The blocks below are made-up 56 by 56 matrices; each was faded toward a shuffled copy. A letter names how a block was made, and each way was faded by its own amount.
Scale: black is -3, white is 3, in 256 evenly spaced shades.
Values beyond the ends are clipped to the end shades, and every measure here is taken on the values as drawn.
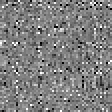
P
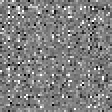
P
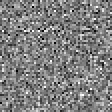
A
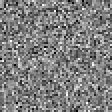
A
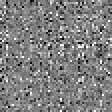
P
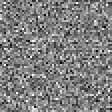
A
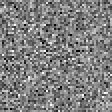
A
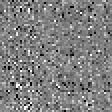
P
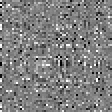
P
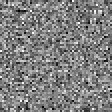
A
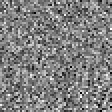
A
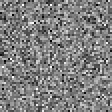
A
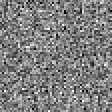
A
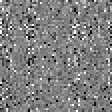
P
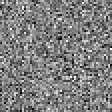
A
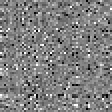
P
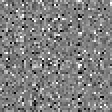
P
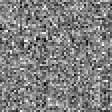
A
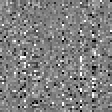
P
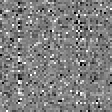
P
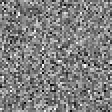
A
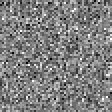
A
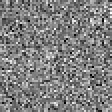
A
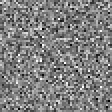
A
